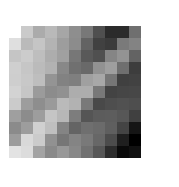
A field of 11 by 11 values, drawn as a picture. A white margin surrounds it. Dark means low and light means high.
Slope: up to the left. Ninth with the lowest average: bottom right. Lone odd cells: none. Ninth with the highest average: top left.
